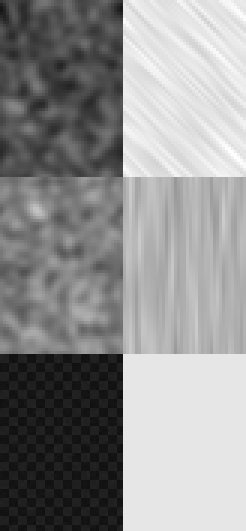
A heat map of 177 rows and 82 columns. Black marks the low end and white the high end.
It is made of 3 by 2 panels. Panel 1,1: low, blotchy. Panel 1,2: very high, slanting down to the right, faint in contrast. Panel 2,1: middling, blotchy. Panel 2,2: high, streaked downward, faint in contrast. Panel 3,1: very low, checkered, faint in contrast. Panel 3,2: very high, flat.
